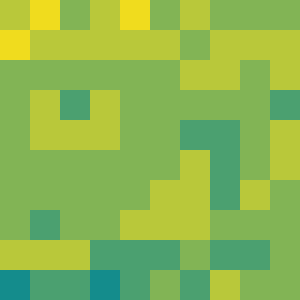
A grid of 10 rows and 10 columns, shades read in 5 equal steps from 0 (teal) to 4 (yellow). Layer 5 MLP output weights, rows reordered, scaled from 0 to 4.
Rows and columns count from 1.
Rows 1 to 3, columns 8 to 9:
2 2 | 3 3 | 3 2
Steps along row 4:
up down up down same same same same down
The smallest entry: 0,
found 2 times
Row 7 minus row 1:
-1 -2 0 -1 -2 1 0 -1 1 0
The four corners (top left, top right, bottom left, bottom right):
3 2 0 2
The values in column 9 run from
1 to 3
